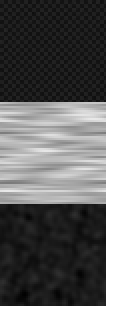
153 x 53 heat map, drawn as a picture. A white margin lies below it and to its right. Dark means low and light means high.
It is made of 3 by 1 panels. Panel 1,1: very low, checkered, faint in contrast. Panel 2,1: high, streaked across. Panel 3,1: very low, blotchy, faint in contrast.
